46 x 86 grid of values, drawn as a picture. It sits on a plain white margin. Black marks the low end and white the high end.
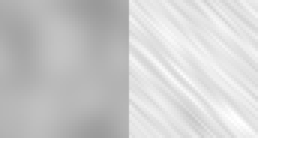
It is made of 1 by 2 panels. Panel 1,1: high, smooth, faint in contrast. Panel 1,2: very high, slanting down to the right, faint in contrast.
